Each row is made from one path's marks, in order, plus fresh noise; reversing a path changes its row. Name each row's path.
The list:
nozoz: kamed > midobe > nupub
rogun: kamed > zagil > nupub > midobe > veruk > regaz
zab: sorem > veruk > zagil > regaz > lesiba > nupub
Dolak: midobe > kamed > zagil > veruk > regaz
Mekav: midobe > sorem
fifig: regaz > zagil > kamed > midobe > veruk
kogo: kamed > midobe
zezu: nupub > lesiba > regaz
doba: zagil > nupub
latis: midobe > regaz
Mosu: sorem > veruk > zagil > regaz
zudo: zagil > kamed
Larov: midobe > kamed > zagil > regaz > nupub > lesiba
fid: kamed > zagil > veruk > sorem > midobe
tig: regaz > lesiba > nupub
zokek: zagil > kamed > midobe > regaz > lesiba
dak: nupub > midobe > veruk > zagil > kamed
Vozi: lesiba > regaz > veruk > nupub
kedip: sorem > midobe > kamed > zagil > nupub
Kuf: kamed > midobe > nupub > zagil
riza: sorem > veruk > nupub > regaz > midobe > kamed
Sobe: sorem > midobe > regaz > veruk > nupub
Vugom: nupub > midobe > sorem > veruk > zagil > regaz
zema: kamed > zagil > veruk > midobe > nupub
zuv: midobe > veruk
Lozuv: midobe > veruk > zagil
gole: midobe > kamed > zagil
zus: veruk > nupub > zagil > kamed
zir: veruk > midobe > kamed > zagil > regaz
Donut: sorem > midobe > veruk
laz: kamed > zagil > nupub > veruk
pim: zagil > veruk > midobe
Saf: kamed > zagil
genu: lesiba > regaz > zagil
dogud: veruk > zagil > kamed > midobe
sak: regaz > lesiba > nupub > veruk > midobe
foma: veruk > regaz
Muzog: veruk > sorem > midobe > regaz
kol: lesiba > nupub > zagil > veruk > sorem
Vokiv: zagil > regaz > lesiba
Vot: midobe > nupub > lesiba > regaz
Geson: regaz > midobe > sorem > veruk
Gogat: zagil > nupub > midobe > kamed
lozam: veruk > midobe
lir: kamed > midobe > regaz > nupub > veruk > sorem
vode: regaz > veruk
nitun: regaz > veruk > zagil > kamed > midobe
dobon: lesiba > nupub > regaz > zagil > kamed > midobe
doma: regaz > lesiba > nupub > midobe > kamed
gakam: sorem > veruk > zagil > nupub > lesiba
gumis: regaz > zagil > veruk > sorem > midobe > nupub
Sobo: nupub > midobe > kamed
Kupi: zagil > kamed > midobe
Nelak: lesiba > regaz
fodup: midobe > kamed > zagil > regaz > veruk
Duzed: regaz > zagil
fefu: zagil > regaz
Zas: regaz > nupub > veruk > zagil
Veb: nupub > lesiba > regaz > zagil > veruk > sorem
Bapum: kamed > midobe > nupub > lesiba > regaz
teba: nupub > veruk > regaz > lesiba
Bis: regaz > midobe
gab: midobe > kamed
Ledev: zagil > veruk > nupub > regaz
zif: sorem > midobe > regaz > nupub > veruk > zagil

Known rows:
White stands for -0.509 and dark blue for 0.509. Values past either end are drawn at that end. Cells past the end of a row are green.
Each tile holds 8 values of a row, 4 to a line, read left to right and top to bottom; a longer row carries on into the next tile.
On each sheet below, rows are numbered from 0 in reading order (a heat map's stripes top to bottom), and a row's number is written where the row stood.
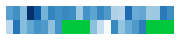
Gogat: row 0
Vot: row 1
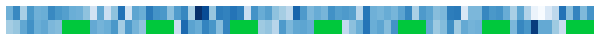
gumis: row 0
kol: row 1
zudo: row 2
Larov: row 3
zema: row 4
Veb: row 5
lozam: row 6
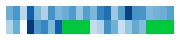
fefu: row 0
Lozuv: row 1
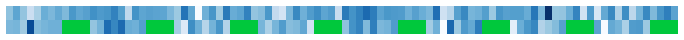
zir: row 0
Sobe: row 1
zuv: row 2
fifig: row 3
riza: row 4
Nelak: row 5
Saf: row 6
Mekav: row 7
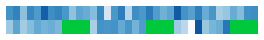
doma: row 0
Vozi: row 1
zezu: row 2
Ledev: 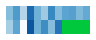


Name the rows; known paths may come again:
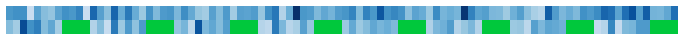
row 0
Donut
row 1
teba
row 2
Muzog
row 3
gole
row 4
doma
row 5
Zas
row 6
Larov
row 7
gab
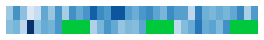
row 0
foma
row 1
dak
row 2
zema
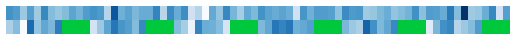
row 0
rogun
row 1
nozoz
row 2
Bis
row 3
zab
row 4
Mosu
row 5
Saf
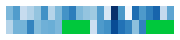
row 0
laz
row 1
doba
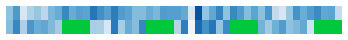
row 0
dobon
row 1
Vugom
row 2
Vokiv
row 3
fifig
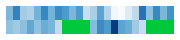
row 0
Geson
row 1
lozam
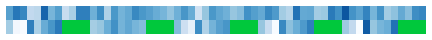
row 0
latis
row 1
gumis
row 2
Dolak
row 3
Vot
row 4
zezu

